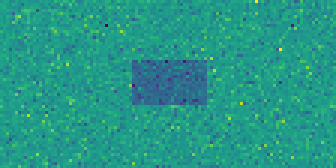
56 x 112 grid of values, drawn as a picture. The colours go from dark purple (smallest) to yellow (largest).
Ninth with the lowest average: centre. Stripes: none. Slope: none. Odd patch: lower, in the centre.
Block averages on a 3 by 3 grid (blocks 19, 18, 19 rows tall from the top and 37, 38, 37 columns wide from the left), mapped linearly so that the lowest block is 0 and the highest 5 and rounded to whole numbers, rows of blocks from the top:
555
505
555
